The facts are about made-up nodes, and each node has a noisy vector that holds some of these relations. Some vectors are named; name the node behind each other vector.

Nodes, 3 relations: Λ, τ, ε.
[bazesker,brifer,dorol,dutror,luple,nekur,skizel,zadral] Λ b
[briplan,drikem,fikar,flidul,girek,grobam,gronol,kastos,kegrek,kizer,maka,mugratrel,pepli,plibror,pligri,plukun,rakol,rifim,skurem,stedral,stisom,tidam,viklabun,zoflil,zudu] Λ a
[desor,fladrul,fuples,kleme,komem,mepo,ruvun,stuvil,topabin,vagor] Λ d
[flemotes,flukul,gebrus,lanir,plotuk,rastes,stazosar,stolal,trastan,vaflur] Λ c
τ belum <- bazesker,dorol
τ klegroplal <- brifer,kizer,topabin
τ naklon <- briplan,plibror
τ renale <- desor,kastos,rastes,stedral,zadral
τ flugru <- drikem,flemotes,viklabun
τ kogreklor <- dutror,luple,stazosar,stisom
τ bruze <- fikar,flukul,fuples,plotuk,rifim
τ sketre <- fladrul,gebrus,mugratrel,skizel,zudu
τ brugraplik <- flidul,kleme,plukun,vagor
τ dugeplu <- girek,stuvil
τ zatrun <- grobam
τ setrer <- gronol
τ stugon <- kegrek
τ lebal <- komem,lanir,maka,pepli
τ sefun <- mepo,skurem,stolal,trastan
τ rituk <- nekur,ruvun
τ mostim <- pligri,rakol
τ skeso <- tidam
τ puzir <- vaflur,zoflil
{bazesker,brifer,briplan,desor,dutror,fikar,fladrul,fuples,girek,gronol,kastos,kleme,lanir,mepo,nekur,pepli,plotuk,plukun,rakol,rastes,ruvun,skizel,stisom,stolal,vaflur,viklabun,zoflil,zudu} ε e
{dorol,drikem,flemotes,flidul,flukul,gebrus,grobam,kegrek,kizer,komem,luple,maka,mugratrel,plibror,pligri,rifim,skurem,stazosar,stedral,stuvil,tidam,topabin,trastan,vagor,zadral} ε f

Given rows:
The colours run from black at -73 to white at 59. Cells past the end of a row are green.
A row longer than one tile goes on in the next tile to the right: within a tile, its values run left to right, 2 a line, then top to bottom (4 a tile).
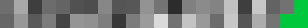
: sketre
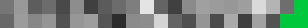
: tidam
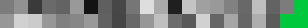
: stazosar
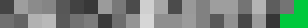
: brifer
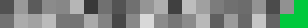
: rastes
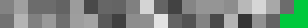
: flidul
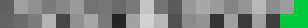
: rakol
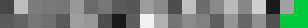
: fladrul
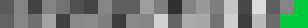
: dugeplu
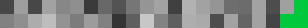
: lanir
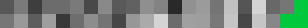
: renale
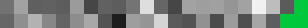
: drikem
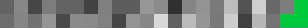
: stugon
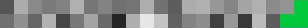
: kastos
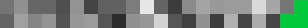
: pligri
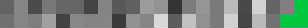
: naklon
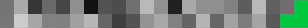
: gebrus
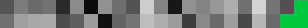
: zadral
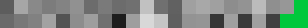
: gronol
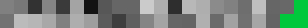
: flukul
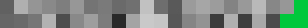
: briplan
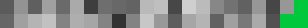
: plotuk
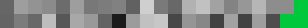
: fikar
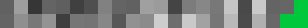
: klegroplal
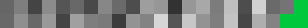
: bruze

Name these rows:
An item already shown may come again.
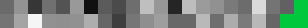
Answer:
flemotes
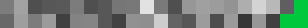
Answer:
kizer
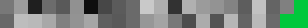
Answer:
trastan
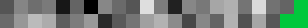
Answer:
dorol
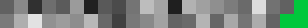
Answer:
flemotes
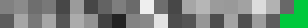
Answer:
rifim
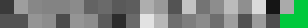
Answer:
ruvun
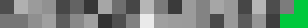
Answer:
skizel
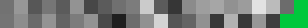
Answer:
maka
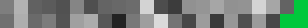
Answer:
mugratrel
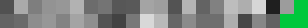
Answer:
kleme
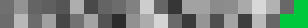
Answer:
stedral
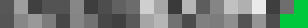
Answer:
topabin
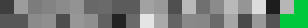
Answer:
ruvun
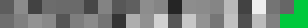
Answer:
flugru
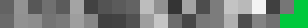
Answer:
vagor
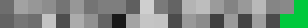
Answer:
fikar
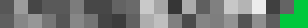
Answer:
topabin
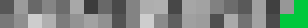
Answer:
vaflur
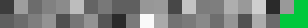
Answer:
desor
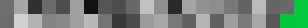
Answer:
gebrus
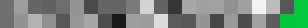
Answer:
drikem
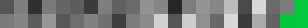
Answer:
lebal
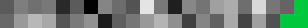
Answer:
dorol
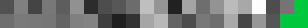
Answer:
komem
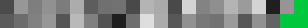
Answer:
fuples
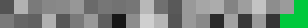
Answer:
pepli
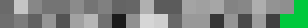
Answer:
zudu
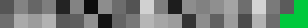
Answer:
zadral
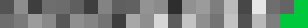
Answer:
flugru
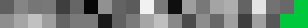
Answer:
luple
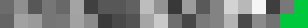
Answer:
vagor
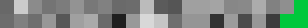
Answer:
zudu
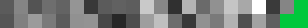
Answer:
stuvil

